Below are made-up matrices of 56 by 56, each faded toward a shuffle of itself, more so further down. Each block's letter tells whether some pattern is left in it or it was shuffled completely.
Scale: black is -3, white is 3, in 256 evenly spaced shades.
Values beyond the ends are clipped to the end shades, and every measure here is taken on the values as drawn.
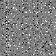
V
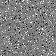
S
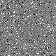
S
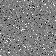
S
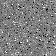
S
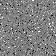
S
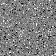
S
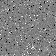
S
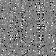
V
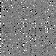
V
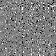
V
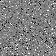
S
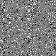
V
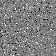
S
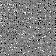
V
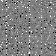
V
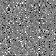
V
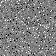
S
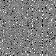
V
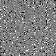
V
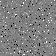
S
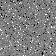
S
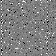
V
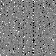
V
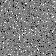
S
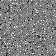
S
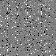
V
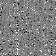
V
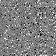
V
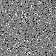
S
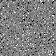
V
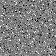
S
